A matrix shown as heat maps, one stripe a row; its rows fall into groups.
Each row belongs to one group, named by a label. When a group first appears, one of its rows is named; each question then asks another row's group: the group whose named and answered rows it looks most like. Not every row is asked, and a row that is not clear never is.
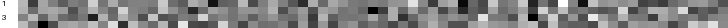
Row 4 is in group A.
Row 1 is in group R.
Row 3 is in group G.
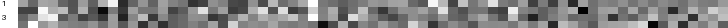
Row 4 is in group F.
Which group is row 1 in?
A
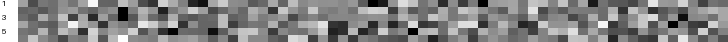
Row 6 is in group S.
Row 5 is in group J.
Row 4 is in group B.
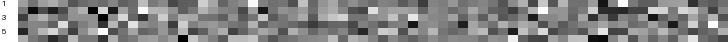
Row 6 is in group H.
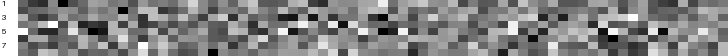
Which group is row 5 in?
H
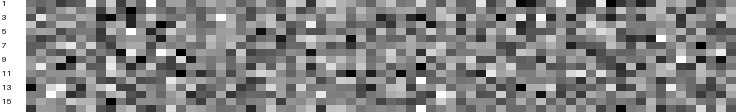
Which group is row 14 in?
A
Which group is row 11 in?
J
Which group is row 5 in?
G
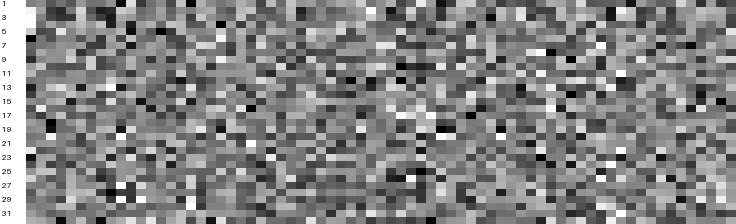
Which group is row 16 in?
F
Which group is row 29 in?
A
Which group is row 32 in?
B
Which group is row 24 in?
G
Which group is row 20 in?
A
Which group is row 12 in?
J
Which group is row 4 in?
R
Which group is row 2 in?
H
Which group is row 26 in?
H
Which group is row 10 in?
B
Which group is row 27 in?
A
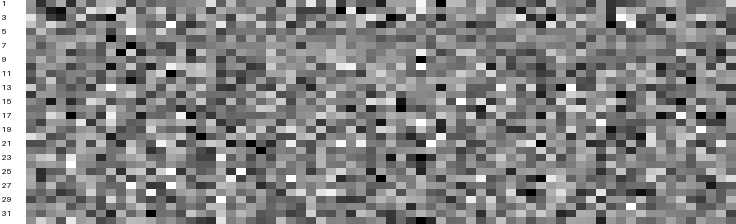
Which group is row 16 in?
J
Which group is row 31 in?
F
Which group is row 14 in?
J
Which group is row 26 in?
B
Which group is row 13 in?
R
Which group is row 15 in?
B
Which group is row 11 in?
G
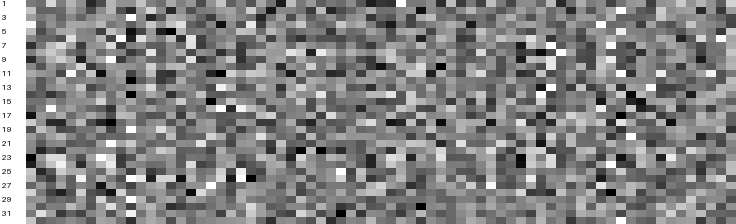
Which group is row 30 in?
J
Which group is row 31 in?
S
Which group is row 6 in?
A
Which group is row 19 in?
S
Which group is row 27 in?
G
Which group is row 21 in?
R
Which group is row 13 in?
B
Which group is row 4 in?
R
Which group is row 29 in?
S
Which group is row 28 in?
H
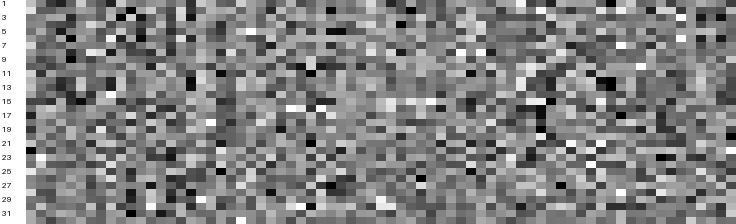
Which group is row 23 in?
F
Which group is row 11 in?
R
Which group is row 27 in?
F
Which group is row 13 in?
H
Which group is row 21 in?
R
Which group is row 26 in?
J
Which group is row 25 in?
R
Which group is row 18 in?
G
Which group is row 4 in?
B
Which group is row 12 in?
H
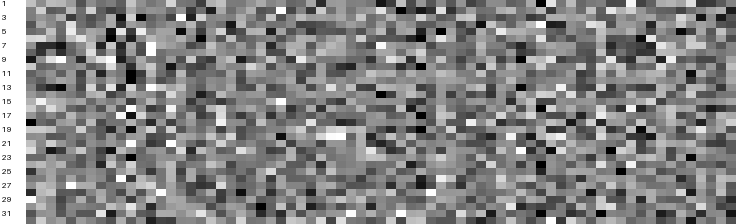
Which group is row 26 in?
A
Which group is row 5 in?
A
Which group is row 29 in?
R
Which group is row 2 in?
B
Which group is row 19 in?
R
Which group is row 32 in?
F
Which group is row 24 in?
G
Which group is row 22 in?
H
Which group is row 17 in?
A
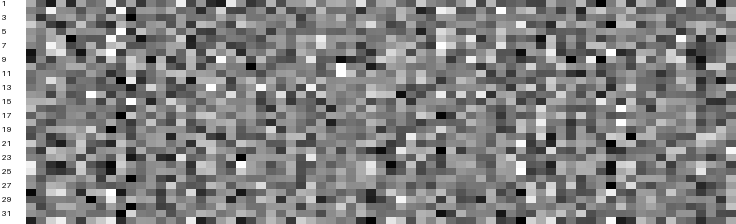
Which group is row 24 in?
H
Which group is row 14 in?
B
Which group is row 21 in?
H
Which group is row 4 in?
H
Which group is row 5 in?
A
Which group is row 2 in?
A
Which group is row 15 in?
G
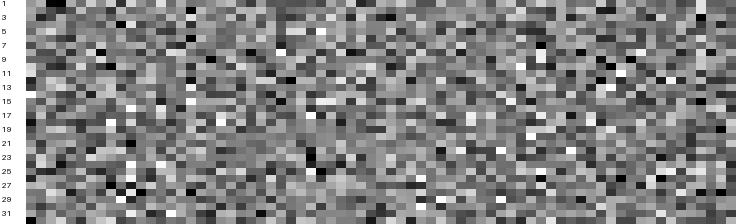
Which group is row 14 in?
R
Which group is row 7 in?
J
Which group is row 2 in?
H
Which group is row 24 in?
S
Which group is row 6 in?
H
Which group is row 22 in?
R
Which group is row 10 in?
H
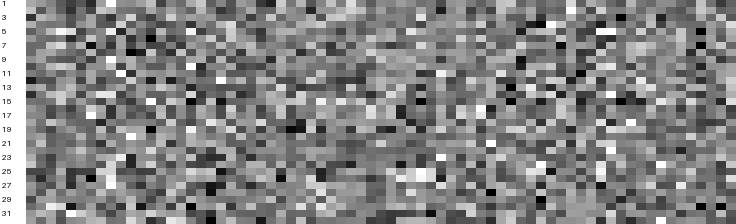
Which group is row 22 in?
B
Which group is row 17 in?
B
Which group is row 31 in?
B
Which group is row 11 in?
A
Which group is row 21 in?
G
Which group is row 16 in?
B
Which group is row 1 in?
R
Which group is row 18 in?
G
